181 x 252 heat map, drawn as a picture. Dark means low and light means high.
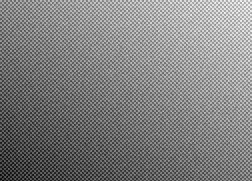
The top right is the ninth with the highest average. The bottom left is the ninth with the lowest average. Overall the values sit about 50% of the way up the scale. No row or column stands out. The field climbs toward the top right. The field is checkered. Neither half mirrors the other.
